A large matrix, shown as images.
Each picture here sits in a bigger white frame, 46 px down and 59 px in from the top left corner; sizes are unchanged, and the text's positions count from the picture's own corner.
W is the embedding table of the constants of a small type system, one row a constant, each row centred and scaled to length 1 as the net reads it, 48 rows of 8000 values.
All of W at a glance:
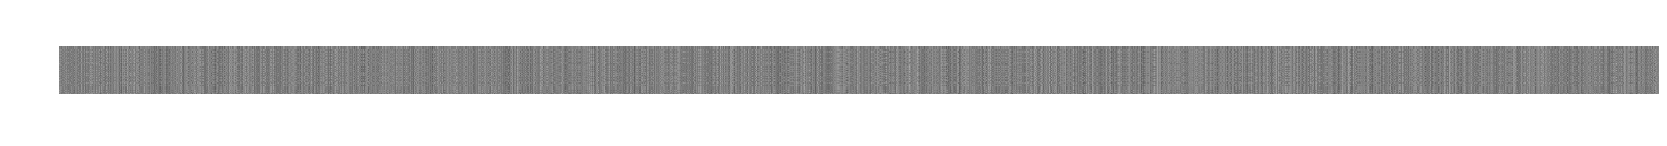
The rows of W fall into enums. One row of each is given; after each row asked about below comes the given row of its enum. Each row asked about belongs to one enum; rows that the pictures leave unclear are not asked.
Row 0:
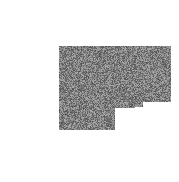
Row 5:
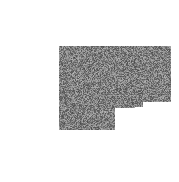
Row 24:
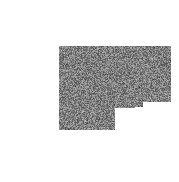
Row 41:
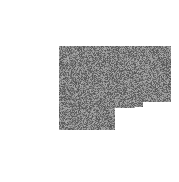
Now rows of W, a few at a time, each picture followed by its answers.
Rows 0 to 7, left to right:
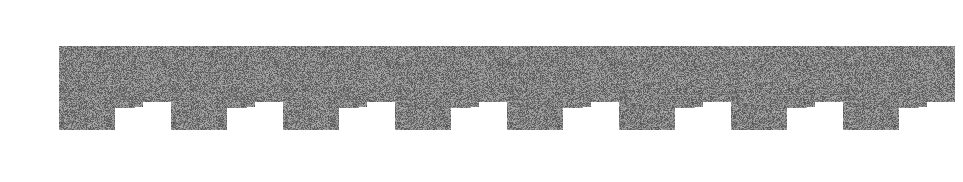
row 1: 0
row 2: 0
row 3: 41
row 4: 41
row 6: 5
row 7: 41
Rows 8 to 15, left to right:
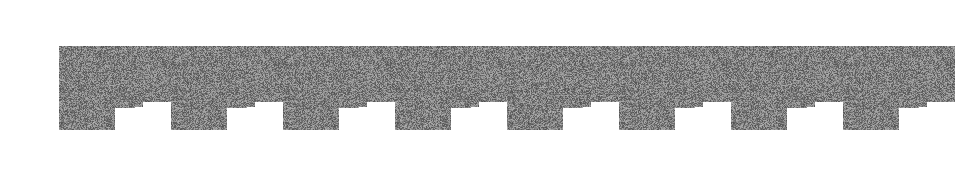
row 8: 0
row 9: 41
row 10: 41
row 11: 0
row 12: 5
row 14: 0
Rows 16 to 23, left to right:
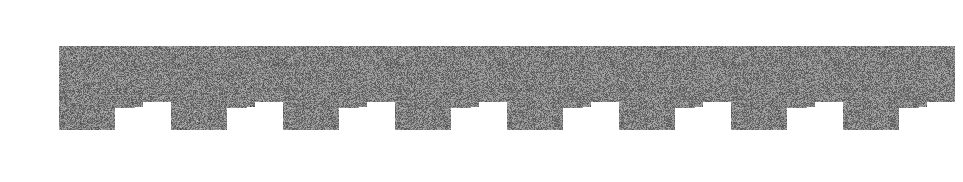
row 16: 5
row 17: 24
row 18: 41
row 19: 41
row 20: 0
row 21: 0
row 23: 0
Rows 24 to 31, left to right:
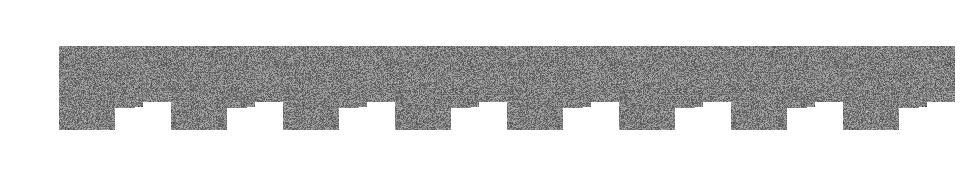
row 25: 0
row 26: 41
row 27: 5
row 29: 5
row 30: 0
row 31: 24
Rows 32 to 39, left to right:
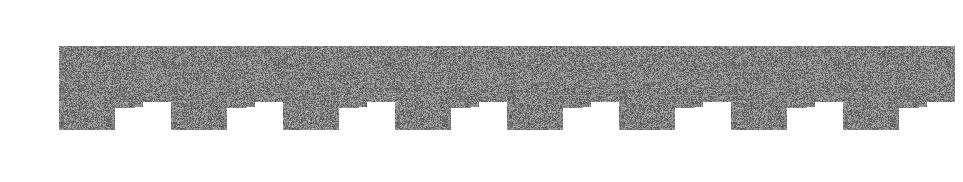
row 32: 0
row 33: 41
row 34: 24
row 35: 0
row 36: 5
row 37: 5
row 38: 41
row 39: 0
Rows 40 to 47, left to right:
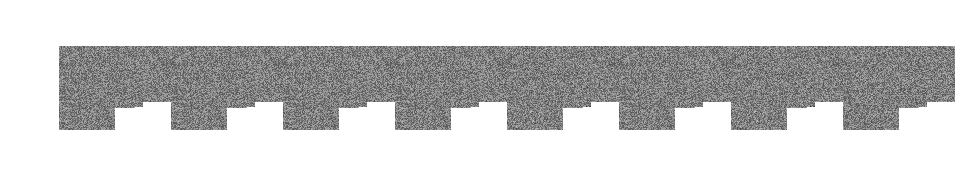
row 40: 41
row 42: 41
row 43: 41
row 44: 24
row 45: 41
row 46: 24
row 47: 5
